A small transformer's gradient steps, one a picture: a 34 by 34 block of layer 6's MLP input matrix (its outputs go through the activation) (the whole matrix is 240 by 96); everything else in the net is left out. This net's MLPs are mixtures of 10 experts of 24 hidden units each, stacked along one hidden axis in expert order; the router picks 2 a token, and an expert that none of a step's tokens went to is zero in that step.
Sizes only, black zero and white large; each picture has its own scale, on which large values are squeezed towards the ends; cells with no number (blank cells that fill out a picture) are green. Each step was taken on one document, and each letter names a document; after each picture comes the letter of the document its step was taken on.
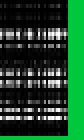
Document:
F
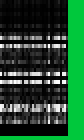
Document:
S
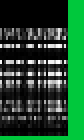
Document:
F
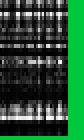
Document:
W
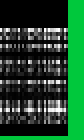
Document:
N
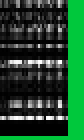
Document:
W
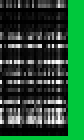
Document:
F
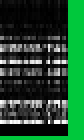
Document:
S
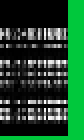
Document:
N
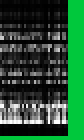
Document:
S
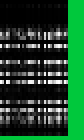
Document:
N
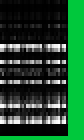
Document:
S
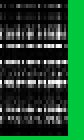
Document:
F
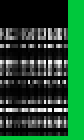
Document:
N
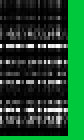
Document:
F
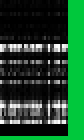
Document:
S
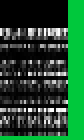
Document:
N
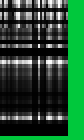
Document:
W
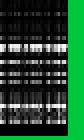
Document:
S
